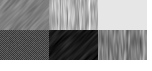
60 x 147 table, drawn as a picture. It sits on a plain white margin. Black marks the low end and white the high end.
The table splits into 2 rows of 3 panels. Panel 1,1: middling, slanting up to the right, faint in contrast. Panel 1,2: high, streaked downward. Panel 1,3: very high, flat. Panel 2,1: low, checkered. Panel 2,2: very low, slanting up to the right, faint in contrast. Panel 2,3: middling, streaked downward.
